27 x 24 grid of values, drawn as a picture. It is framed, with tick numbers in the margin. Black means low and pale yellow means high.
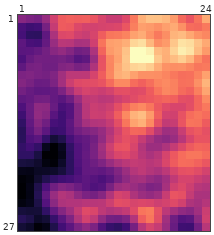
Grain: blotchy. Slope: up to the top right. Stripes: none. Lone odd cells: none. Ninth with the lowest average: bottom left.
